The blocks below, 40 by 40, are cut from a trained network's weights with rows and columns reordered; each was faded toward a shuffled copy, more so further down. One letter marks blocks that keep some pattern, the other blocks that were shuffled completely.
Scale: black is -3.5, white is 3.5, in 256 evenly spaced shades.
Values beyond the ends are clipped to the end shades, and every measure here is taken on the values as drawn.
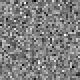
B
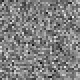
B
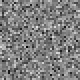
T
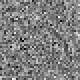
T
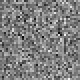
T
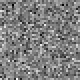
B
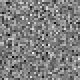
T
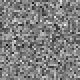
B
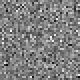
T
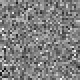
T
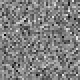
B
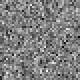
B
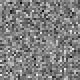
T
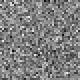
B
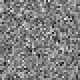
B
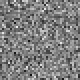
B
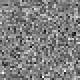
B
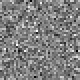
T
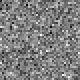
B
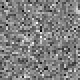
T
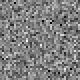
B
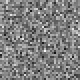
B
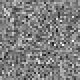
B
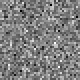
B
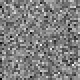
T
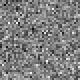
B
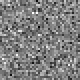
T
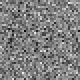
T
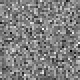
B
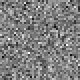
B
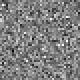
B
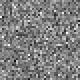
B
